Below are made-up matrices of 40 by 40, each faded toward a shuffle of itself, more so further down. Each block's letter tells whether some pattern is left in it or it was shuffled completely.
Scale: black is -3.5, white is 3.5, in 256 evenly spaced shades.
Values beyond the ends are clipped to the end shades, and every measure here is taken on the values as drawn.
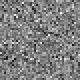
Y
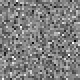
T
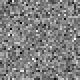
Y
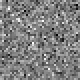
Y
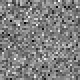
T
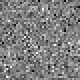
T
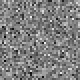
T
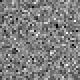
T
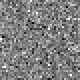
T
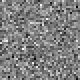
T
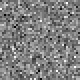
T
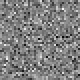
Y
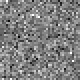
Y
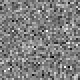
T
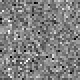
T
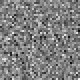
Y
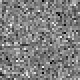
T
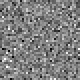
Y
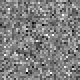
Y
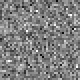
T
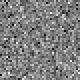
Y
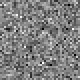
Y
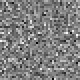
T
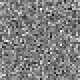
T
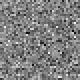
T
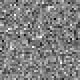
T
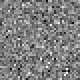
Y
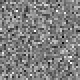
T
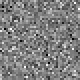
T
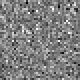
Y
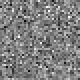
T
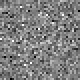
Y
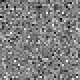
T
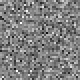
T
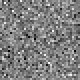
T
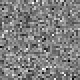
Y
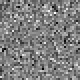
Y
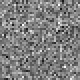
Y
